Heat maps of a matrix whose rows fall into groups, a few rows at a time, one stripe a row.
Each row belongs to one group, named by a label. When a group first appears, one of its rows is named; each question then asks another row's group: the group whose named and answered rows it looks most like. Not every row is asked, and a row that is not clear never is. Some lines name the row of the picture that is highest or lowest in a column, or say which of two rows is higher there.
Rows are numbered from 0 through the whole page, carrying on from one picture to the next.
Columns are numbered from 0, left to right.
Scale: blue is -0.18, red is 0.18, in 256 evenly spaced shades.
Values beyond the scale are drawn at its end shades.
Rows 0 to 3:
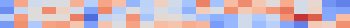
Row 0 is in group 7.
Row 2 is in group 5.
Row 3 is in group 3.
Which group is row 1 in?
7
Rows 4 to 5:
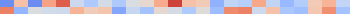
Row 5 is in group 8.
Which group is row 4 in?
3
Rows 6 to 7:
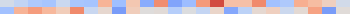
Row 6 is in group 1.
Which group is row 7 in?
5
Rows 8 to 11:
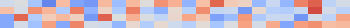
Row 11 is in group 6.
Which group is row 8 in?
1
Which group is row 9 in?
5
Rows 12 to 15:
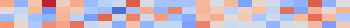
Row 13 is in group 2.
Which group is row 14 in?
1
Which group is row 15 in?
5
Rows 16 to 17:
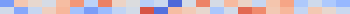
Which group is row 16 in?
7
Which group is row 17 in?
2
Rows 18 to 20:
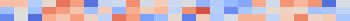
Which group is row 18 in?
5
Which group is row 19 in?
3
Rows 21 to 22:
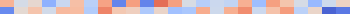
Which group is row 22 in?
7
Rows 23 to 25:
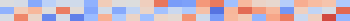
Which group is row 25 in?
8
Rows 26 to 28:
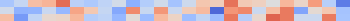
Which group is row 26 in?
7
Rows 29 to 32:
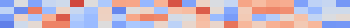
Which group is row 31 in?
3
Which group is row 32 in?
7
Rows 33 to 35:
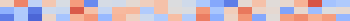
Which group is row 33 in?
5
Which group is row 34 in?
6
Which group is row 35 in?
6
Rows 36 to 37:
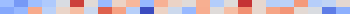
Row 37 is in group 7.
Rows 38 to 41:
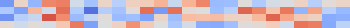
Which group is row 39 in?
2
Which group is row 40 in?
7
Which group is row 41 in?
5
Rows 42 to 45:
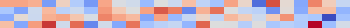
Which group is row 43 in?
1
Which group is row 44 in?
7
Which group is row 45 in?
5
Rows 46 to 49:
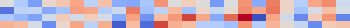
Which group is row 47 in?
6
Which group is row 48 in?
8
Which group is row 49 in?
8
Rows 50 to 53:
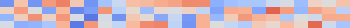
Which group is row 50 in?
3
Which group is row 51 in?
8
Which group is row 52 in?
2
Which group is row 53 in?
1
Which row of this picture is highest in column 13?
50
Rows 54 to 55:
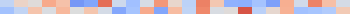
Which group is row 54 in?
1
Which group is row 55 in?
2
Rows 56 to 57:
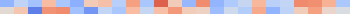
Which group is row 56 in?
1
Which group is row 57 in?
3
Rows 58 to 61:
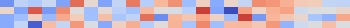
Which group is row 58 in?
6
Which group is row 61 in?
6
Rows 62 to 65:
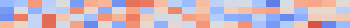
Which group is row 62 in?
1
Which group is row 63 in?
6
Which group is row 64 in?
3
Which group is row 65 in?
5
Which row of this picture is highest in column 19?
63
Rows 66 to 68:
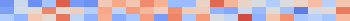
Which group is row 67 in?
3
